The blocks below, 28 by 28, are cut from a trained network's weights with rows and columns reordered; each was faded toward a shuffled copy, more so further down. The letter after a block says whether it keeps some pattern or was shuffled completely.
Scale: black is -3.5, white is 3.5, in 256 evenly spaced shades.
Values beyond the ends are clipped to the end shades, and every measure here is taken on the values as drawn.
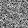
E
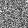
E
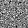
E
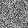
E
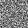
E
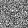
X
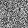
E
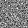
E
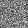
E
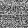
X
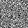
X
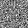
E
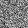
E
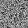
E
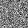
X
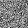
E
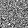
E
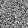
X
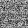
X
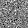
E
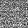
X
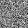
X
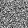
E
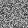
E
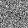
X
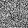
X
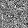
E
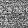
X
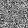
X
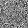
E
